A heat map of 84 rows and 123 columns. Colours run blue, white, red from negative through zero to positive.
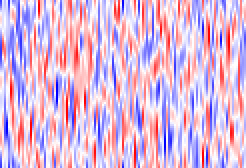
The grain runs up and down. The histogram is bell-shaped. On average the colour sits 50% of the way up the scale.
